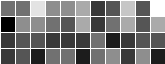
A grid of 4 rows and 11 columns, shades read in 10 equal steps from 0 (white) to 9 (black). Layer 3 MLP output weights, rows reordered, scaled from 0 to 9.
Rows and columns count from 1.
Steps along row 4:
down up down same up down down up down up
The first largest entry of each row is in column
7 1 8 3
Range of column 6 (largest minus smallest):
5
